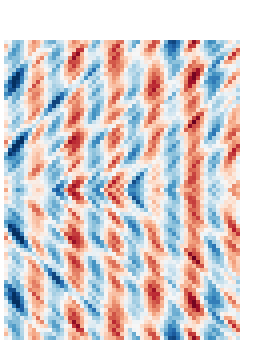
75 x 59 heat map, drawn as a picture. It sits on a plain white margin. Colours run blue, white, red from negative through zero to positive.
Stripes: upright, repeating 6 times. Odd rows or columns: none. Seam: none. Mirror symmetry: top to bottom.
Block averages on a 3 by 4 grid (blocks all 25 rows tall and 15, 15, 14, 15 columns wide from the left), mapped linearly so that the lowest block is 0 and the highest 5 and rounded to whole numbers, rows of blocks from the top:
0524 / 0405 / 0524
